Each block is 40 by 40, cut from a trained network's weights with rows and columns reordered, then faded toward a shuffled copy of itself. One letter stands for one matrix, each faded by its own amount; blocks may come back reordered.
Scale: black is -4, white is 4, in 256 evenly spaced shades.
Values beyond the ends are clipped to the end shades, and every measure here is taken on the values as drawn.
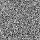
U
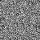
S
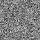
S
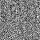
S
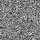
U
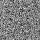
U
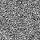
U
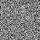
S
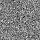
U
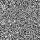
S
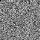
S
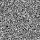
U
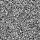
U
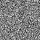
U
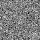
U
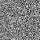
S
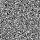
U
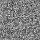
S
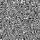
S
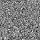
S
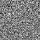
S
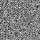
S
